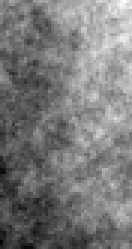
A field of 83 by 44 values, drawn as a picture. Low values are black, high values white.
Ninth with the highest average: top right. Ninth with the lowest average: bottom left. Stripes: none. Slope: up to the top right. Grain: blotchy.
